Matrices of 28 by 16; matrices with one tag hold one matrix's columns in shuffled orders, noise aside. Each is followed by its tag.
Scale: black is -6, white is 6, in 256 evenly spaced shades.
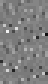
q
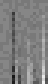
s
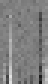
s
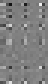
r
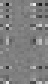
r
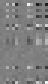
r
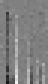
s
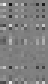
r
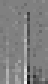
s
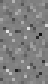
q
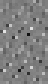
q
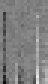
s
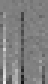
s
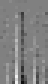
s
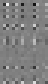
r
